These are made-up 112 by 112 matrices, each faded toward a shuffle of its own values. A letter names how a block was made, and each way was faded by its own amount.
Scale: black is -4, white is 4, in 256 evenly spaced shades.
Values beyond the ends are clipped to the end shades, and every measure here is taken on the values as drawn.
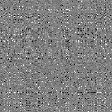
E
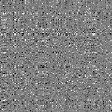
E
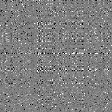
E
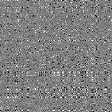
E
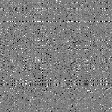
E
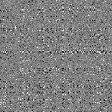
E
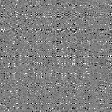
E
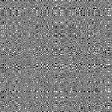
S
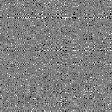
E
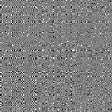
S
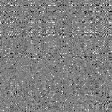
E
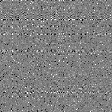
E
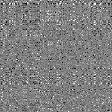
E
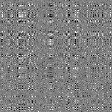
S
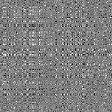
S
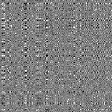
S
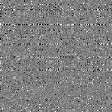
E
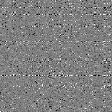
E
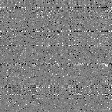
E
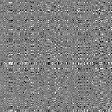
S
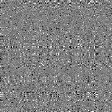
E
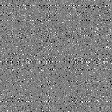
E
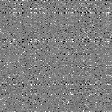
E
